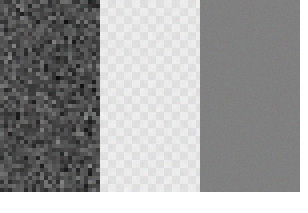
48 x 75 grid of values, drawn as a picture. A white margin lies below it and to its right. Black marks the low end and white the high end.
It is made of 1 by 3 panels. Panel 1,1: low, fine-grained. Panel 1,2: very high, checkered, faint in contrast. Panel 1,3: middling, flat.
